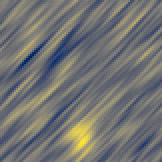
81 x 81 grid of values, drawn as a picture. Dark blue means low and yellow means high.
The ninth with the highest average is the bottom middle. There are no lone odd cells. One bump rises in the bottom middle. There is no overall slope. No row or column stands out. The grain runs diagonally up to the right.
